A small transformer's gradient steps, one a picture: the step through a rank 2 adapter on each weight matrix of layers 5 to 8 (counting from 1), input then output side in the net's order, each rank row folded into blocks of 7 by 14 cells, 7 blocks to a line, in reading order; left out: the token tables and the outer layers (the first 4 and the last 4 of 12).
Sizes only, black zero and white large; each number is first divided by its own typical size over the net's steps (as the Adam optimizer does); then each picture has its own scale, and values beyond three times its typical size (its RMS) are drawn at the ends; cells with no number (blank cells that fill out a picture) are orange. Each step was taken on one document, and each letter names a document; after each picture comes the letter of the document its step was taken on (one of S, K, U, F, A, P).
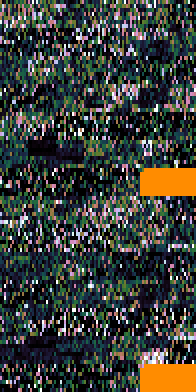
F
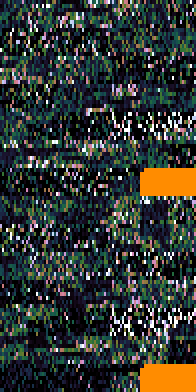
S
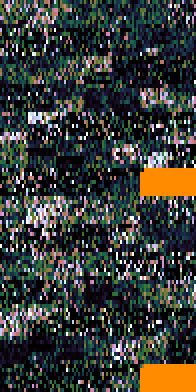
S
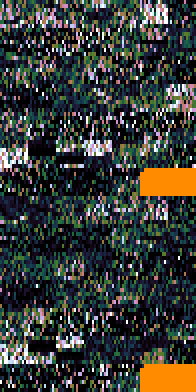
F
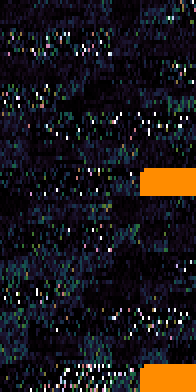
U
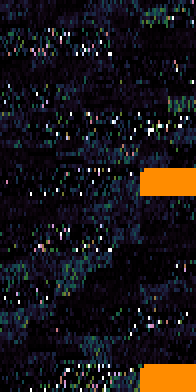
U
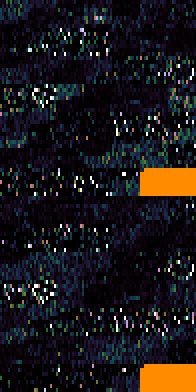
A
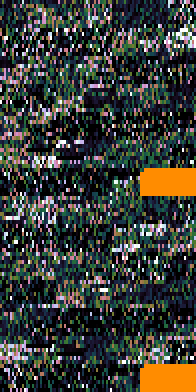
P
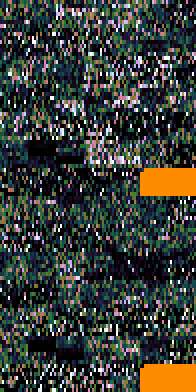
F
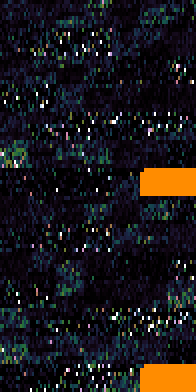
U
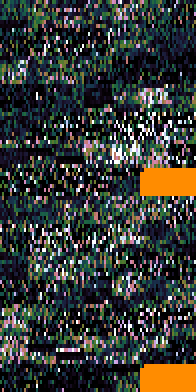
S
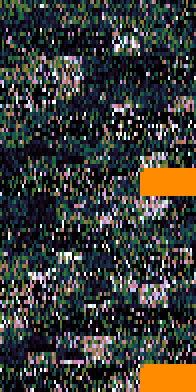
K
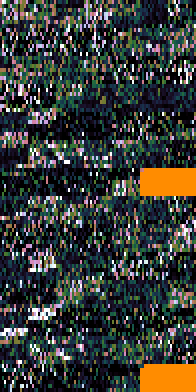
P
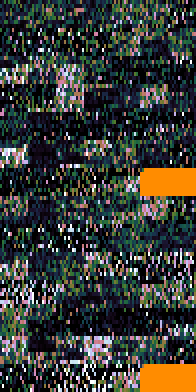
K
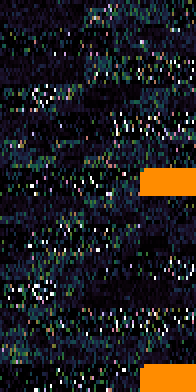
A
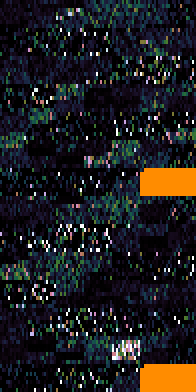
A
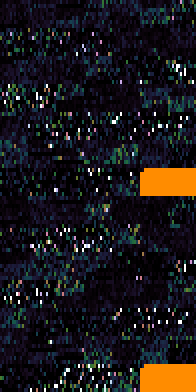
U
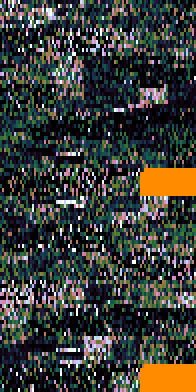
K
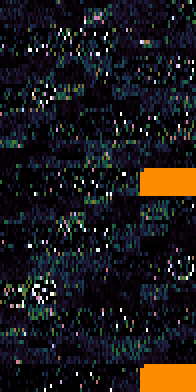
A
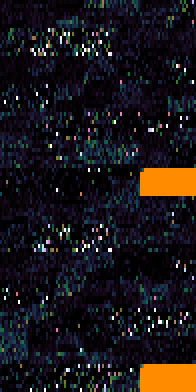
U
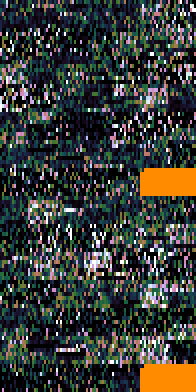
P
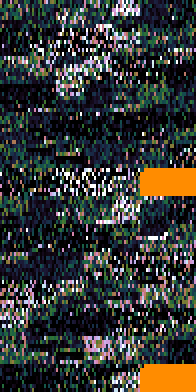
K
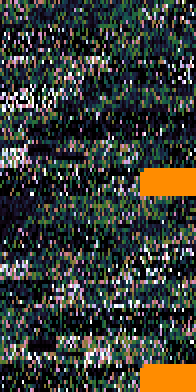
K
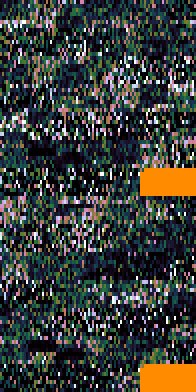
F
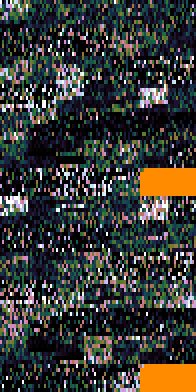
K
